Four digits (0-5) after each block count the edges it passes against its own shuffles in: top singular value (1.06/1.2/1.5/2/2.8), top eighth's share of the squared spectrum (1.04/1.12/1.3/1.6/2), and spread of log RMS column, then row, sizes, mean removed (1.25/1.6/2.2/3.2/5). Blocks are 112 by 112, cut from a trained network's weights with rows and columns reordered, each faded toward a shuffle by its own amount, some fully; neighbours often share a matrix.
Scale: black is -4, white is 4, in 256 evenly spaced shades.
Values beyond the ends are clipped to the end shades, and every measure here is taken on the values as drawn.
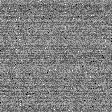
4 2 1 0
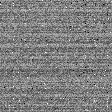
4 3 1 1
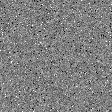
0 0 0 0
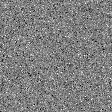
0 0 0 0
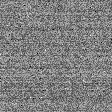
3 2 0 0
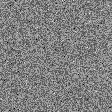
0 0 0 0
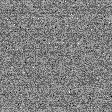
2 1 0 0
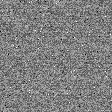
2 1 0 0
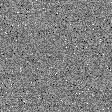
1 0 0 0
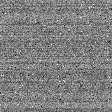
3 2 0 0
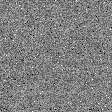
0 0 0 0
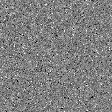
2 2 1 0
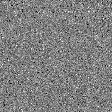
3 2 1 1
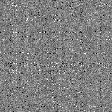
3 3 2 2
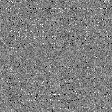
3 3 1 3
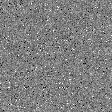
1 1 0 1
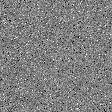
1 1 0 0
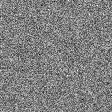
2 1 0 0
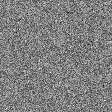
1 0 0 0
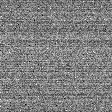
4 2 0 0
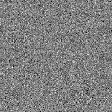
3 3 1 1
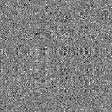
4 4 2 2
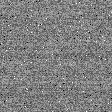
2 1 1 0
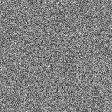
3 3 0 1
